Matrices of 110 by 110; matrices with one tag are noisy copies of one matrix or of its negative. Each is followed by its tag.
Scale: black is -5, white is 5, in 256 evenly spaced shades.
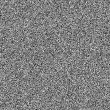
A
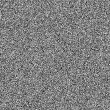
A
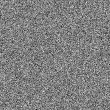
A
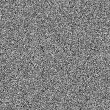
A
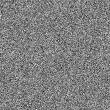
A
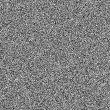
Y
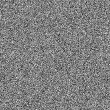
A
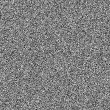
A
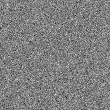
Y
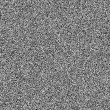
A
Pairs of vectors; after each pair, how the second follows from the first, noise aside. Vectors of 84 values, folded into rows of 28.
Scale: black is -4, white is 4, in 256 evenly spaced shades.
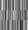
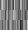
copied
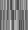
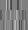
partly zeroed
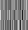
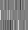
partly zeroed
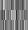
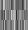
copied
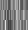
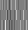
partly zeroed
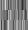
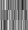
copied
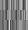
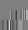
partly zeroed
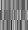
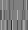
partly zeroed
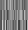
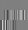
partly zeroed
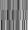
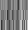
copied
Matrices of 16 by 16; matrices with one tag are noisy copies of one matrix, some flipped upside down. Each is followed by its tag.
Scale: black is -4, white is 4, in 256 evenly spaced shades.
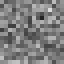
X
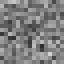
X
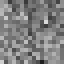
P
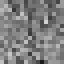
P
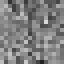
P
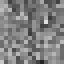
P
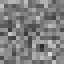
X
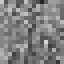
P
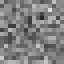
X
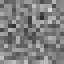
X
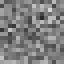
X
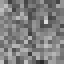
P
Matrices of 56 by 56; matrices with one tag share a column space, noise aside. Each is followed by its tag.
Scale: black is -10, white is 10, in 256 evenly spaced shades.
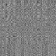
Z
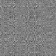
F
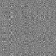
F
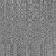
Z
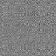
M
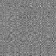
F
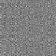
F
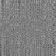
Z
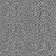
M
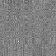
Z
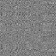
M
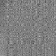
Z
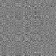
F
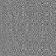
M
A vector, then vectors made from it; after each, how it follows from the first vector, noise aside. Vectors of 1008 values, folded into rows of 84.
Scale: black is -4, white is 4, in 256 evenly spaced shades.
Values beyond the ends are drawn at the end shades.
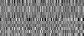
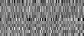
copied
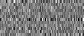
sign-scrambled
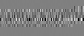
partly zeroed
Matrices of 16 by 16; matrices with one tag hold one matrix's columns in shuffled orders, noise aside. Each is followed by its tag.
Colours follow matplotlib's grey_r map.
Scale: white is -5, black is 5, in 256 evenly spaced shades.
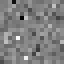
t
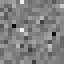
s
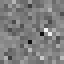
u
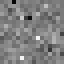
t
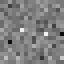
u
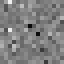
s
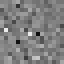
u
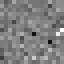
u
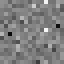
s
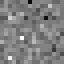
t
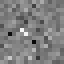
u
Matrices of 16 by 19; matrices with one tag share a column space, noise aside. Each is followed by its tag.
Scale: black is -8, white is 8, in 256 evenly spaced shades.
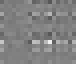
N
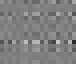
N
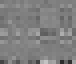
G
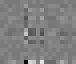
G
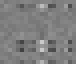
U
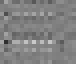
N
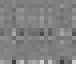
G
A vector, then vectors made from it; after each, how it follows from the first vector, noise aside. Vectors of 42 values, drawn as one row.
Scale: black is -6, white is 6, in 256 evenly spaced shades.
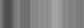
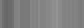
shrunk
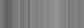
shrunk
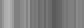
negated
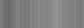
shrunk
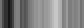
scaled up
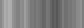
negated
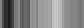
scaled up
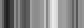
scaled up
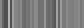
sign-scrambled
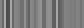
sign-scrambled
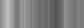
negated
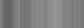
shrunk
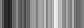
scaled up
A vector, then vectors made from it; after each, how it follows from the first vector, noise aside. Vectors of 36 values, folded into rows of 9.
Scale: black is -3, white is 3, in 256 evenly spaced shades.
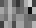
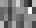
negated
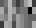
copied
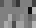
partly zeroed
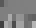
partly zeroed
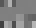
partly zeroed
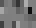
partly zeroed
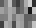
copied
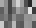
negated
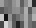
reversed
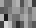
reversed
